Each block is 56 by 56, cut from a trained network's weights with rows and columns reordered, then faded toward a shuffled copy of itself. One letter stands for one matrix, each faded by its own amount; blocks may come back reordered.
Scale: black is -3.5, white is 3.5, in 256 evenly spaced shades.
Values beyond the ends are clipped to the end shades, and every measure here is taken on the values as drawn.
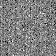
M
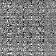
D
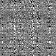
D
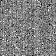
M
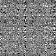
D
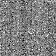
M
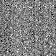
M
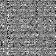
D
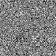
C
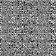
D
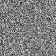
C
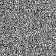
C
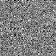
C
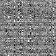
D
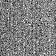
M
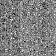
M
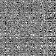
D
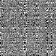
D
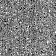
M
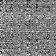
D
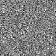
C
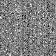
M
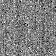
M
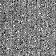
M
